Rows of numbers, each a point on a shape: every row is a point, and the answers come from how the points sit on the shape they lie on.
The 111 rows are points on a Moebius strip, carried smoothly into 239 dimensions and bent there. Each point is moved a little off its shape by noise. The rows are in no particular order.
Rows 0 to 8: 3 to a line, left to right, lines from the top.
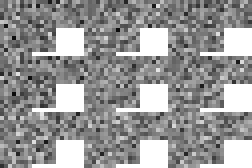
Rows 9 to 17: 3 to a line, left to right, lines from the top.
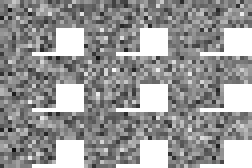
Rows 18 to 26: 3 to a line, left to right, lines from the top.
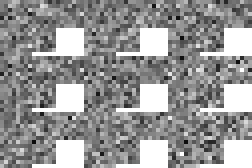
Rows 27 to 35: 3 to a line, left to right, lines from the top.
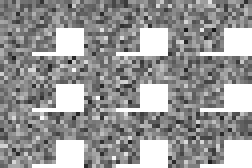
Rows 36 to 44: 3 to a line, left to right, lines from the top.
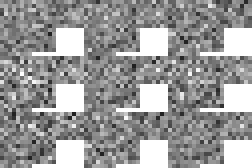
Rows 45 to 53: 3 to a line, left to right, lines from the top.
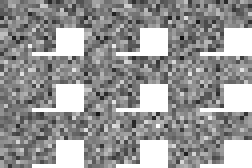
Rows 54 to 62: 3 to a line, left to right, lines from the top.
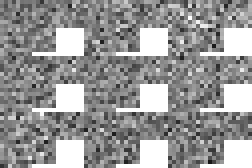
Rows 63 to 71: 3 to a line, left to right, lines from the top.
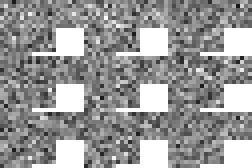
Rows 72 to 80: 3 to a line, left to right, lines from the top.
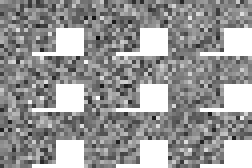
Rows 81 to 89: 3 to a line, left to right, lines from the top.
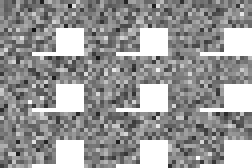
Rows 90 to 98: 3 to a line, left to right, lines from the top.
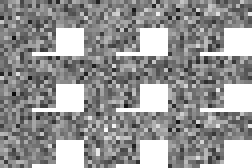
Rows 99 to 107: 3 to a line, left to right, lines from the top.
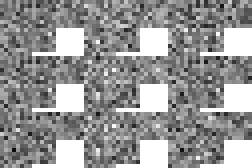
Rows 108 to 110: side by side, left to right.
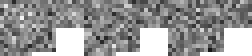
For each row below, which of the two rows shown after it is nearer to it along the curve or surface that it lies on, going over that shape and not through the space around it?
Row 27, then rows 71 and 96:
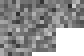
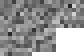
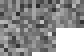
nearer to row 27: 96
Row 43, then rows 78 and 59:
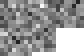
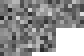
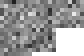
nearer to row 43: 78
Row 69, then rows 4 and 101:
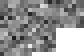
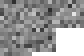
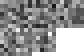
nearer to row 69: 101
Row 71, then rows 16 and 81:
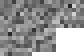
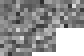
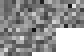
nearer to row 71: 81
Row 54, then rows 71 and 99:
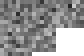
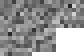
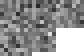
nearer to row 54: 99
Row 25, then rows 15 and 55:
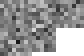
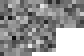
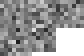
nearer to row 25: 55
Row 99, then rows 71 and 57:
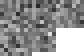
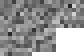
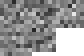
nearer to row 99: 71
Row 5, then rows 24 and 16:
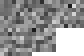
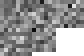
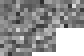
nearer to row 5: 24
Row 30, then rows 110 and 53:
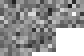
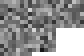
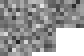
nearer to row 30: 53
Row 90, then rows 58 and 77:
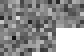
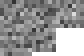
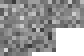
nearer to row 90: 58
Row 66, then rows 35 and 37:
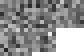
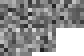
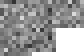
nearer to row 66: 35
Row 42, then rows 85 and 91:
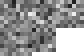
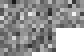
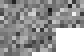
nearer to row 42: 91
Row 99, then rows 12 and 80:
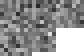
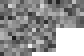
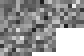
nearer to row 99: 80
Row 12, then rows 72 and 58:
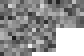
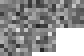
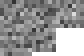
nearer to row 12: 72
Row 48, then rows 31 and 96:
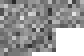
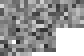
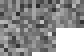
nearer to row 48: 31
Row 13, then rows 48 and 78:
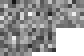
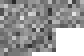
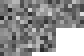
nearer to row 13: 48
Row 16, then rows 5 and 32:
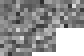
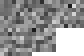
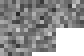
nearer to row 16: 32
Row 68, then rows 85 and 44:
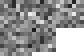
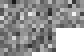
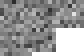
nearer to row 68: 44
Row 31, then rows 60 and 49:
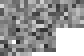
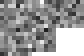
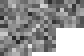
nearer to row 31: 60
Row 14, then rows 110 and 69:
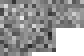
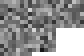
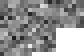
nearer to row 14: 69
